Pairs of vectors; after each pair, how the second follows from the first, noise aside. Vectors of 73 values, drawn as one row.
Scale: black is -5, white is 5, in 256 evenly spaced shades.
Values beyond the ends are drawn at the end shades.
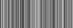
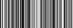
scaled up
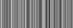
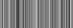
shuffled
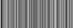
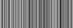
shuffled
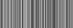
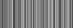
shuffled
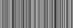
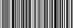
scaled up
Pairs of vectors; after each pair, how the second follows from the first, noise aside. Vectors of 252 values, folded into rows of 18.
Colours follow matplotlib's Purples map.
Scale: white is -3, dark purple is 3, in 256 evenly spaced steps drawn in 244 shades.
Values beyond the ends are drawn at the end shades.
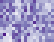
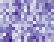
negated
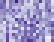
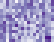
negated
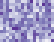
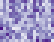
negated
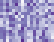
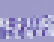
partly zeroed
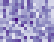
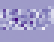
partly zeroed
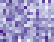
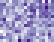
negated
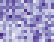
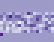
partly zeroed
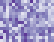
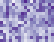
negated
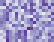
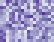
negated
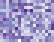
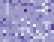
partly zeroed
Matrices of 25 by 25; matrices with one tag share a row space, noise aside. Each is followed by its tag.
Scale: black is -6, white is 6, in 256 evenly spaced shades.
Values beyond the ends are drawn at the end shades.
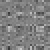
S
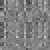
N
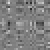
S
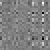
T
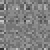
N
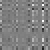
T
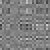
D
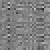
S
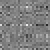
D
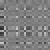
N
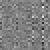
T
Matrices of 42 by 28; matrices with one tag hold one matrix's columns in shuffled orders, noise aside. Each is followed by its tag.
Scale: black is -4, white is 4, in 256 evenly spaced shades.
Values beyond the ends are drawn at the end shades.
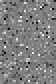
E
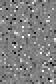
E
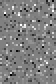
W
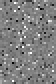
E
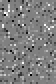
W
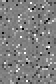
E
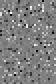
W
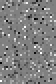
E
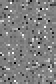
E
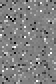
E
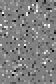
W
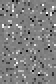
W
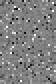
E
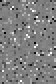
E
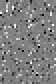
W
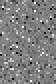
E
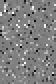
W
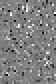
W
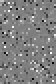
E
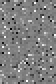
E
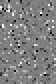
W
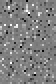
W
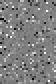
E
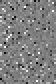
E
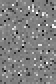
W
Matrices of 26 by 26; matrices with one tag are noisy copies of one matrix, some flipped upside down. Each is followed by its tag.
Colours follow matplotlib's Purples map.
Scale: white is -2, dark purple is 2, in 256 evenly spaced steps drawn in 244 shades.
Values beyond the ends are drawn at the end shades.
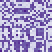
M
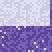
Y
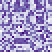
M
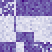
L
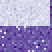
Y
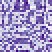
M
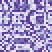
M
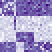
L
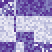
L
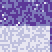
Y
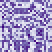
M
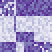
L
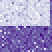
Y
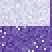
Y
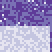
Y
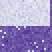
Y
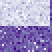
Y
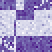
L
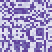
M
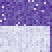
Y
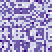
M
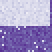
Y
